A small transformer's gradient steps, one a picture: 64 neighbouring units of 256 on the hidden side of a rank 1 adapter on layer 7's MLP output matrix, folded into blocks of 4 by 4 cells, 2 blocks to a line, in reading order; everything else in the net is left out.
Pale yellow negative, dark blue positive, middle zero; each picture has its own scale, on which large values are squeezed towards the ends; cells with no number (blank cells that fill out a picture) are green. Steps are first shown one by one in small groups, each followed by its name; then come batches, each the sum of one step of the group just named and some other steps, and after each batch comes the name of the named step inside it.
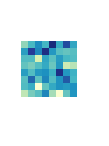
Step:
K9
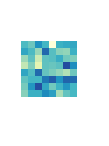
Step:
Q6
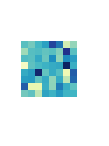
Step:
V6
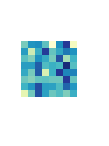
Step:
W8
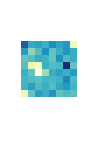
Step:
W8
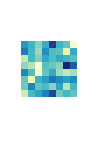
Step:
Q6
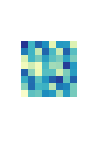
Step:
Q6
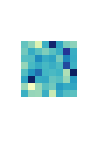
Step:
V6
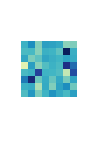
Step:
V6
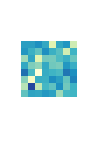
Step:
K9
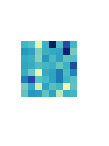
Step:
K9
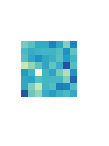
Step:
V6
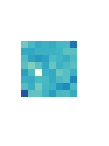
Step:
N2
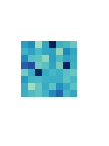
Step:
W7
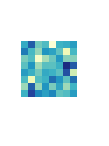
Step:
W7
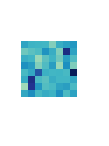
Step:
W7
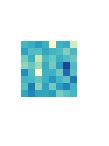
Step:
N2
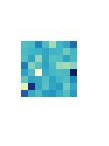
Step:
N2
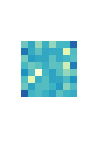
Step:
N2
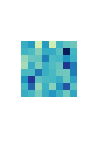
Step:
W7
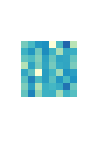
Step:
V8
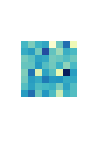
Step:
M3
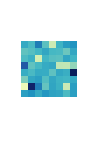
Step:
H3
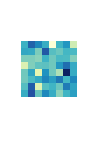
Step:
M3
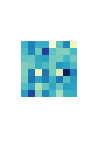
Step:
M3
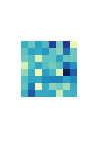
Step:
M3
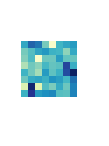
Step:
H3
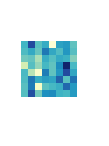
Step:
V8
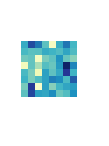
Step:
V8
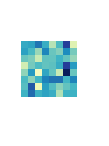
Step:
M3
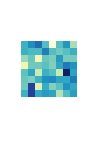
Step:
M3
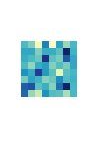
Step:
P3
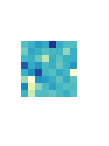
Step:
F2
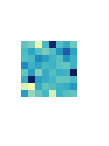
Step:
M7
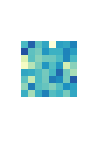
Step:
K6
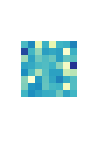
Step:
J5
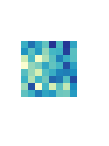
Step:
K6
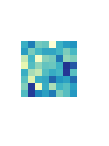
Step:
J5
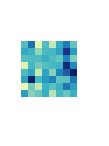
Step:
M7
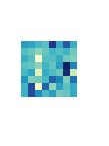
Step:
P3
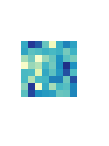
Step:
K6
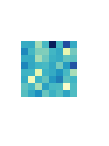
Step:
J5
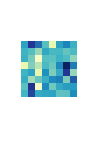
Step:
P3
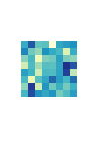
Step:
J5
